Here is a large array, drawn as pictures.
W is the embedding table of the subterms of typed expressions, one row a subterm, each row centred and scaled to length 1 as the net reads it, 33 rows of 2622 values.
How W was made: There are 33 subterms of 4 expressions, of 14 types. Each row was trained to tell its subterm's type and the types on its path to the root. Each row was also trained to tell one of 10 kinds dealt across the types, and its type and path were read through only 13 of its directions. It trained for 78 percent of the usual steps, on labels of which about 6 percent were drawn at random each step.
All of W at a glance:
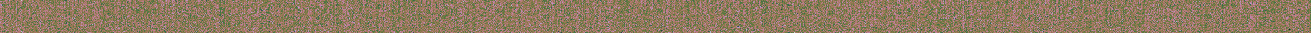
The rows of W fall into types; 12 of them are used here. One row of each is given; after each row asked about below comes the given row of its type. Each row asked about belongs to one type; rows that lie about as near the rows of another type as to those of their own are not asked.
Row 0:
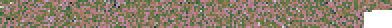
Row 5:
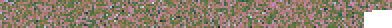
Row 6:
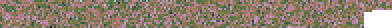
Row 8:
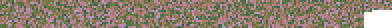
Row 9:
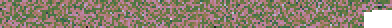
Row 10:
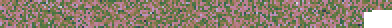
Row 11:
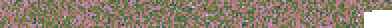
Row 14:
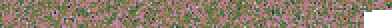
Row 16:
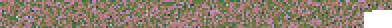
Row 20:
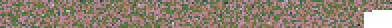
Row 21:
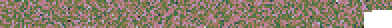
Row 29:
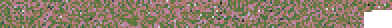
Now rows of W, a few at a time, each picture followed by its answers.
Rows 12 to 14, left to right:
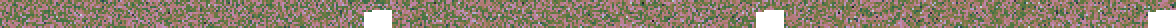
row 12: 9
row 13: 10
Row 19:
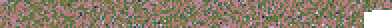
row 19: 10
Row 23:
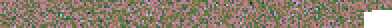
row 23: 21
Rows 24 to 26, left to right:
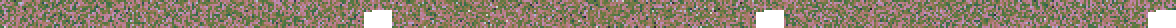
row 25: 6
